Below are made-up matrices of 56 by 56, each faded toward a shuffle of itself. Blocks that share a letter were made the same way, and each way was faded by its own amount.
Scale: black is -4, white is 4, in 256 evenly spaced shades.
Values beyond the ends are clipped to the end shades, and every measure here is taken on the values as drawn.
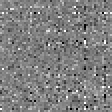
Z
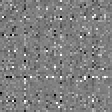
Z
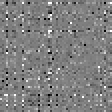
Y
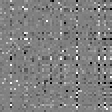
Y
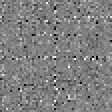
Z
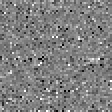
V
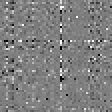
Y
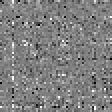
Z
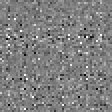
Z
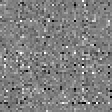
Z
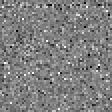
V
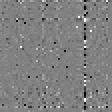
Y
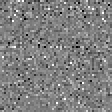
V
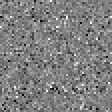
V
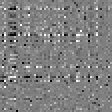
Y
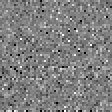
V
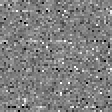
V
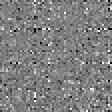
Z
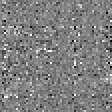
Z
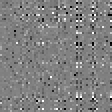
Y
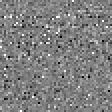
V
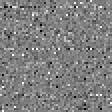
V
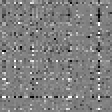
Y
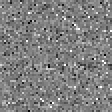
V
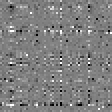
Y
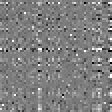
Y
